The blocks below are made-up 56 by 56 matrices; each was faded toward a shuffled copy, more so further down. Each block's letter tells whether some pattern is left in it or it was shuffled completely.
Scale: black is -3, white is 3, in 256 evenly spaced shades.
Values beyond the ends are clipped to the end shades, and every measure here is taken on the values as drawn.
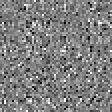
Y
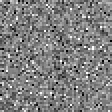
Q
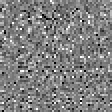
Y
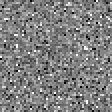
Q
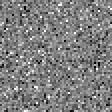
Q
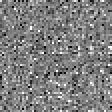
Y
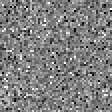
Q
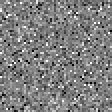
Q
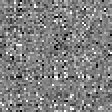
Y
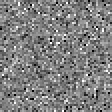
Q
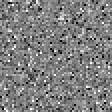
Q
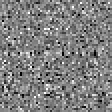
Y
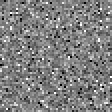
Q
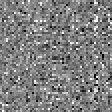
Y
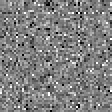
Y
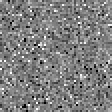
Q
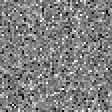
Q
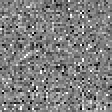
Y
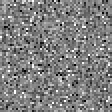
Q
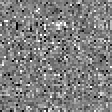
Y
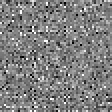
Y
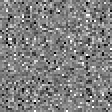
Y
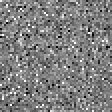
Q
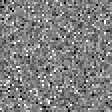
Q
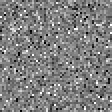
Q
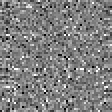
Y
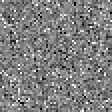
Q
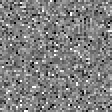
Q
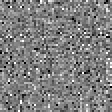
Y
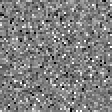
Q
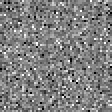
Q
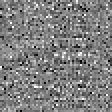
Y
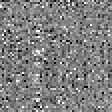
Y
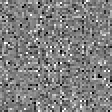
Y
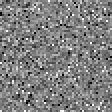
Q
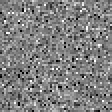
Q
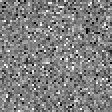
Q
